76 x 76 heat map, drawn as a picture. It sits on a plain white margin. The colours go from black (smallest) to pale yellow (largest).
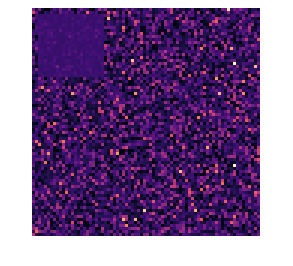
Mirror symmetry: none. Average level on the scale: 20%. Calmest part: top left. Odd patch: calmer, in the top left.
